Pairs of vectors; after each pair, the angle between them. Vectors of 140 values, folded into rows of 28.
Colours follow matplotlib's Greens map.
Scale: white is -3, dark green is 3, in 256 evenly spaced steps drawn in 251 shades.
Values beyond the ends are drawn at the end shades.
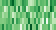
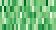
orthogonal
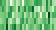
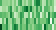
partly aligned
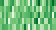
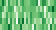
orthogonal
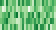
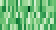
nearly opposite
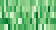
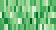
nearly parallel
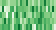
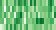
orthogonal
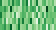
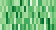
partly opposed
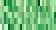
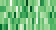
partly opposed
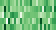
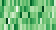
partly opposed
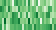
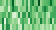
nearly opposite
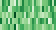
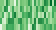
partly aligned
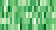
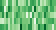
nearly parallel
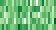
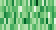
nearly opposite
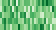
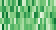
orthogonal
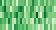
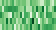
partly opposed
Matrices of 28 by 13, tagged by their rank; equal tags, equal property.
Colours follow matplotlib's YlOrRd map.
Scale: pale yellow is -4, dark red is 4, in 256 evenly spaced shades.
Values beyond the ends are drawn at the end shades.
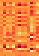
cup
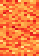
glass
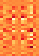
cup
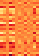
cup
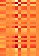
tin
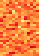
glass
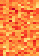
glass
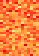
glass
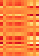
tin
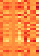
cup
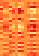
cup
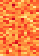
glass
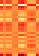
tin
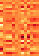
cup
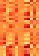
cup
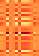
tin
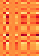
tin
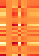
tin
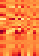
cup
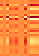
tin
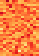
glass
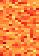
glass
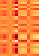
tin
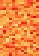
glass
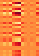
tin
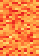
glass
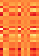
tin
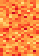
glass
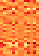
cup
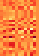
cup
